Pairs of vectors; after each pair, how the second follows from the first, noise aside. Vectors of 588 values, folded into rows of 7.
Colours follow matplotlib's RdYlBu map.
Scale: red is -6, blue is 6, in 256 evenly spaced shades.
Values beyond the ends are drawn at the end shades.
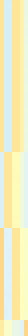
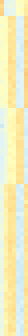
reversed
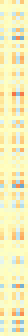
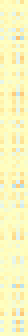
shrunk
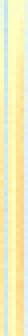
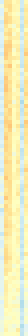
reversed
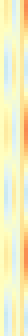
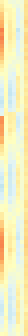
wrapped around
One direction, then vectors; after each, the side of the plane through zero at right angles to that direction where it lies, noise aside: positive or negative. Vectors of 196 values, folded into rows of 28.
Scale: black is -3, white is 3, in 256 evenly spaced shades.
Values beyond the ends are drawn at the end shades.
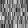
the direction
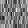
negative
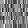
negative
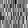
negative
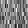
negative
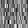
positive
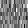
negative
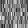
positive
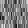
negative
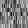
negative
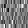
negative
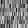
positive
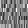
negative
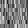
positive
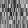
negative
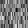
positive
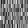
positive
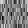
negative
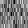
negative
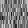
negative
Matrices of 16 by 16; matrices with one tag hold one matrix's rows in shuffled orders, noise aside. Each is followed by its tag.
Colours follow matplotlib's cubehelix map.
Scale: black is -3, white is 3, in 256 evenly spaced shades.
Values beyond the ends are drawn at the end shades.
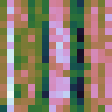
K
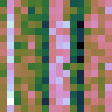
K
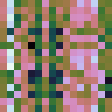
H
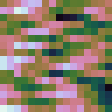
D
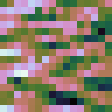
D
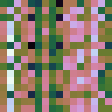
H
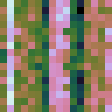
K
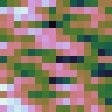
D
